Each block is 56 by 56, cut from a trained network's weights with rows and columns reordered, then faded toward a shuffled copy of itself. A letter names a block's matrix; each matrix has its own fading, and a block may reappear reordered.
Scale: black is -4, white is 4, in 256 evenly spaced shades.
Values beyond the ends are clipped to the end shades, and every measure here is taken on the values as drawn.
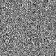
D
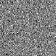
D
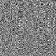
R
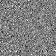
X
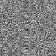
R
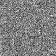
X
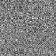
R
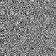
R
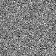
D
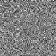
R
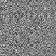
R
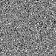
X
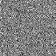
X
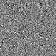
X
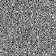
D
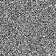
X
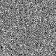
D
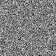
X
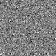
X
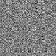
R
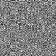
R
